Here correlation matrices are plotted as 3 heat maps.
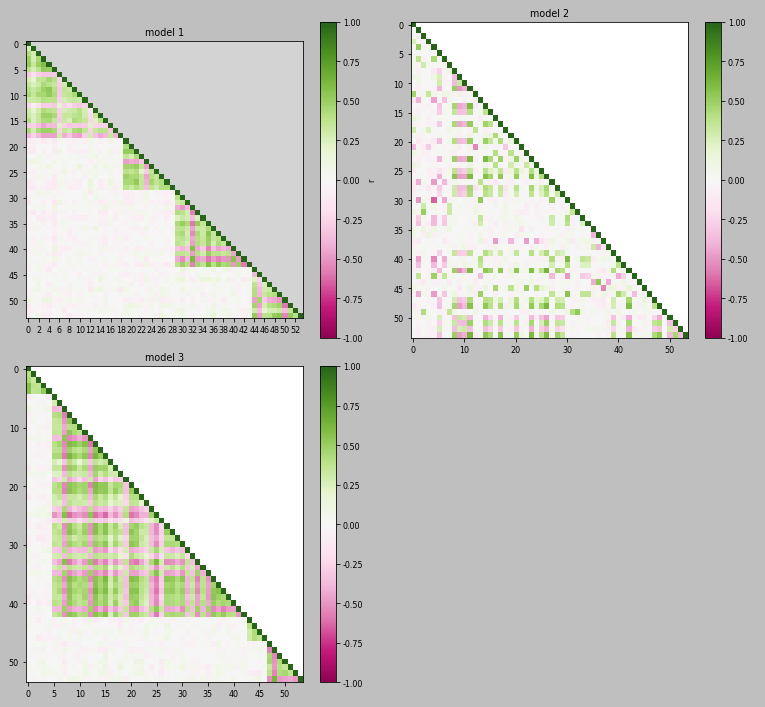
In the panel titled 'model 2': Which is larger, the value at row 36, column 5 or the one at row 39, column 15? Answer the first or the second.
the second
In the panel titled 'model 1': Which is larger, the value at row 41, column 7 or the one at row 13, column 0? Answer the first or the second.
the second
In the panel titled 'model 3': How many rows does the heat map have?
54
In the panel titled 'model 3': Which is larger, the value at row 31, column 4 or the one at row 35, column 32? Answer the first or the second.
the first
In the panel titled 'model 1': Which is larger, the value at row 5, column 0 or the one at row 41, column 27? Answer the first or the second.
the first
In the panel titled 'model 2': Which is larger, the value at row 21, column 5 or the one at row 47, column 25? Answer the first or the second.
the second
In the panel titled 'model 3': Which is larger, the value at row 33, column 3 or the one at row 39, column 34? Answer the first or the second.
the second
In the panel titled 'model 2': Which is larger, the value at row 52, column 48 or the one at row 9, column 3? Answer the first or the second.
the second
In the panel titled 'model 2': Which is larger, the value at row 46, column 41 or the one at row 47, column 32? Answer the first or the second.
the first
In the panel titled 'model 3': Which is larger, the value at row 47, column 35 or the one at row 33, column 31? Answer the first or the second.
the second
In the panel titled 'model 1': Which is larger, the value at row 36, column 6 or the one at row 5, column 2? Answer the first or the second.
the second
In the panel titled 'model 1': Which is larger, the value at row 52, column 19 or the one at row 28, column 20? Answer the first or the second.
the second
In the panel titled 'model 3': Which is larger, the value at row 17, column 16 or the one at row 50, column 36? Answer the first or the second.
the first
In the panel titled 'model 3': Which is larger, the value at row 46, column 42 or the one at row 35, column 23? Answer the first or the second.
the first
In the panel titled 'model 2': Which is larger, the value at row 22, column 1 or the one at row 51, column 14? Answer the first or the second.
the second
